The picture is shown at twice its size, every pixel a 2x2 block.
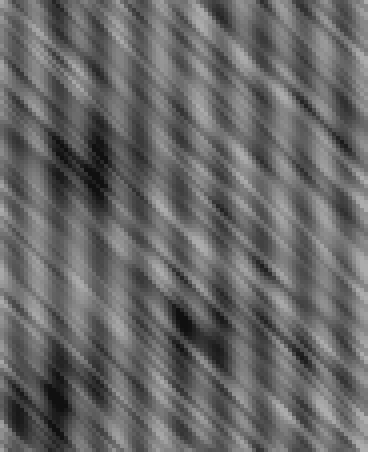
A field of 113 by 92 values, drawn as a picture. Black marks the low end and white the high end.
Dips: three. Stripes: upright, repeating 9 times. Average level on the scale: 40%.
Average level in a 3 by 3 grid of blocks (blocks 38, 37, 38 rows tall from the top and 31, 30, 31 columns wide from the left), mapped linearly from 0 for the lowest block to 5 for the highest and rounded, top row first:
2 4 4
2 3 5
0 1 4
